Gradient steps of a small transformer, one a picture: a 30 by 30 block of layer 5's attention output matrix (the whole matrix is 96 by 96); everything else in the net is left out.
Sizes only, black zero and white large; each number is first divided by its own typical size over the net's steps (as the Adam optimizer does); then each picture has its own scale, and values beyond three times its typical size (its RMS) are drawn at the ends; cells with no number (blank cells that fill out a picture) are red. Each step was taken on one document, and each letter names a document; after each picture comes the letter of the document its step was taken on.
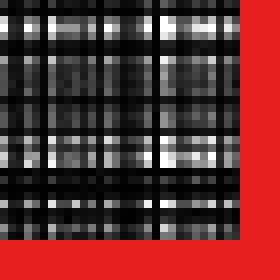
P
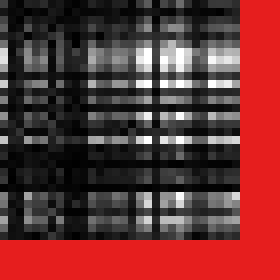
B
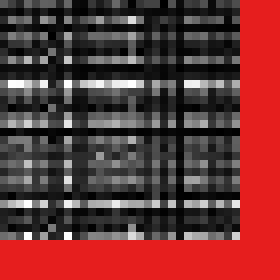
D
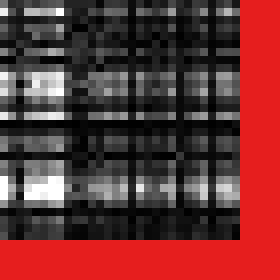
D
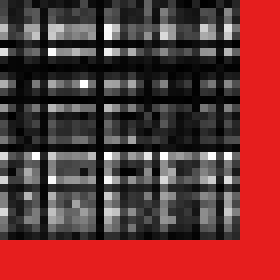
P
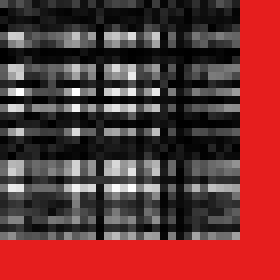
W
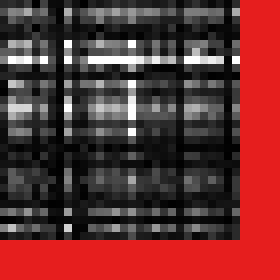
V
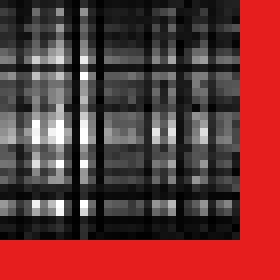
D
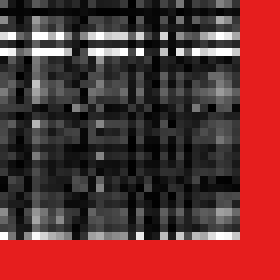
V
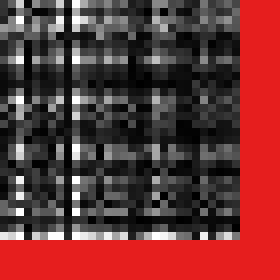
W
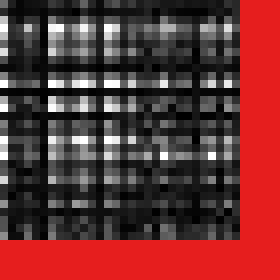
P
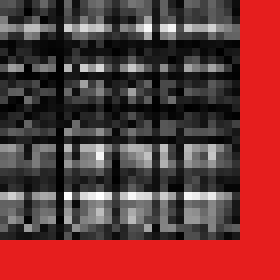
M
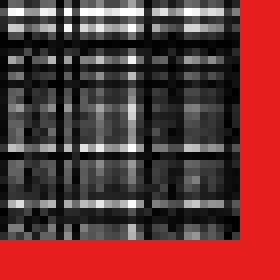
M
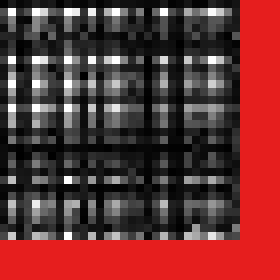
V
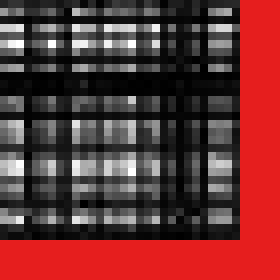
W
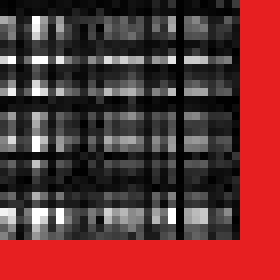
V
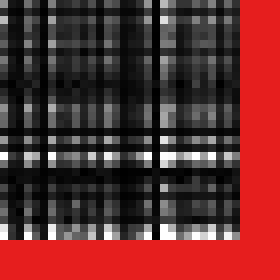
P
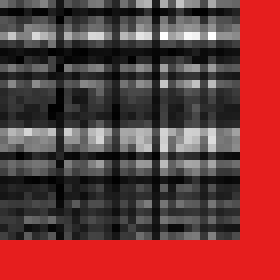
M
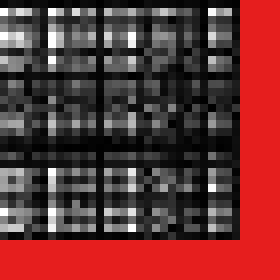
W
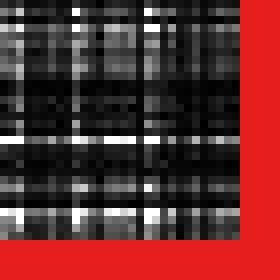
W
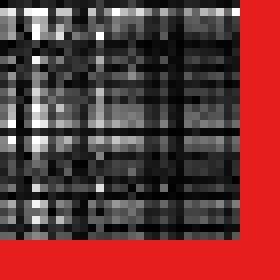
V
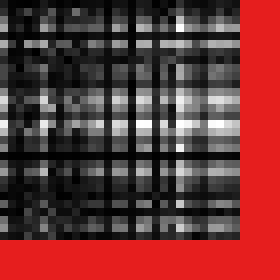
B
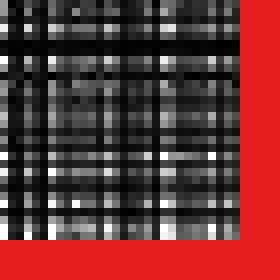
P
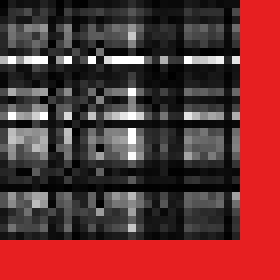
V
